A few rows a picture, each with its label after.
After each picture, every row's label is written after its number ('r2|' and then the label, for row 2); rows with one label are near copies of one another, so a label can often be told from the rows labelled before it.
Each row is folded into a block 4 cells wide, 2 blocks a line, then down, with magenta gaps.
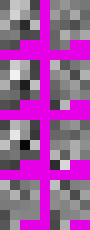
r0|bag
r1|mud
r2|bag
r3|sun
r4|bag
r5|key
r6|sun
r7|sun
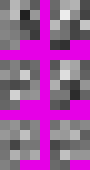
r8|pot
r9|bag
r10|mud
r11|bag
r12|mud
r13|mud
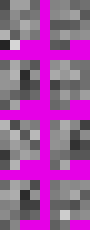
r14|key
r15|mud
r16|pot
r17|mud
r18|sun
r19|pot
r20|pot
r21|mud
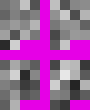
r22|key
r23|sun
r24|pot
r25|bag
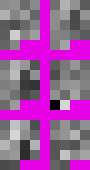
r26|mud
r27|pot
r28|pot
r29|key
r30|bag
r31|mud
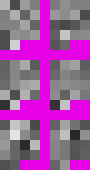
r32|sun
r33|mud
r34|key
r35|key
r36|bag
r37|pot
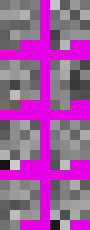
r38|mud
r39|sun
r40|mud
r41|pot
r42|key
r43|sun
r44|mud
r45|key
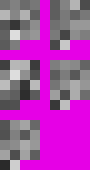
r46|mud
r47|key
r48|bag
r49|key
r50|key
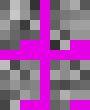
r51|bag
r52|key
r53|sun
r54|mud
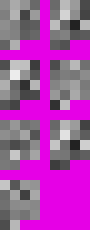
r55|pot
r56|bag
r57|bag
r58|key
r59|mud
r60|bag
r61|sun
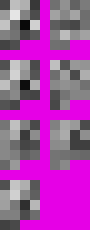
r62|bag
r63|mud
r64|bag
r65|sun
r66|pot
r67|pot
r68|bag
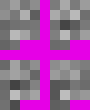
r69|mud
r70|mud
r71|mud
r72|mud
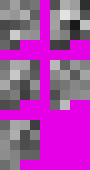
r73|mud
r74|bag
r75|bag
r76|sun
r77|pot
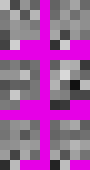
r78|sun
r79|key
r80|mud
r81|bag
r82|key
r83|key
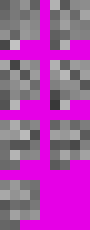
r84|key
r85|sun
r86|sun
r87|sun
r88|mud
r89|mud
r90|mud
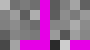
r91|sun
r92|key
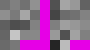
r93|mud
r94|key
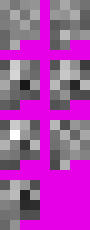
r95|sun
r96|mud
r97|bag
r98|bag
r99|bag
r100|sun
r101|pot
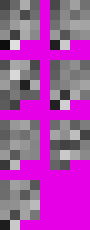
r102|key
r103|key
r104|bag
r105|key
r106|key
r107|mud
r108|key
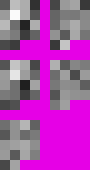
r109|bag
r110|key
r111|bag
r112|sun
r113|key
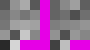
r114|key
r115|key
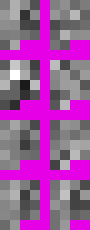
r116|pot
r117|mud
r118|bag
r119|sun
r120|pot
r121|key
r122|pot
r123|pot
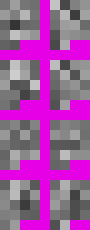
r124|mud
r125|sun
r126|bag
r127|sun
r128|mud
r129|mud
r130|pot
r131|pot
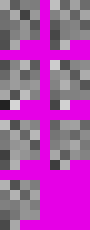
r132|sun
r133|sun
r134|key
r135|sun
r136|sun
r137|key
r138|sun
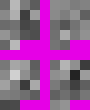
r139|pot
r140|mud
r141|bag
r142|pot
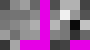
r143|key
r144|bag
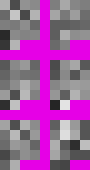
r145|sun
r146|mud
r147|key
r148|key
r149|sun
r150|bag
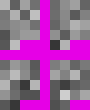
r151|sun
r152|key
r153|bag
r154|mud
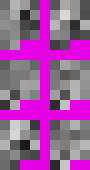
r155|pot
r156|bag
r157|key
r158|key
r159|bag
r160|key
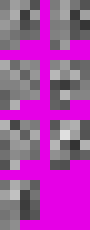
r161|pot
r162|pot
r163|sun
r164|mud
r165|sun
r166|bag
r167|pot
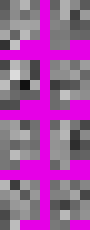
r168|key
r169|pot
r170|bag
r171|mud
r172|mud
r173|pot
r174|sun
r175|mud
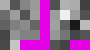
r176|sun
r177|bag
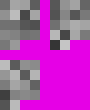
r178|pot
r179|key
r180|sun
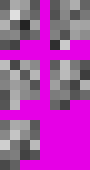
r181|bag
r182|key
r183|sun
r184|bag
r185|bag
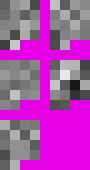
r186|key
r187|sun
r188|mud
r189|bag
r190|sun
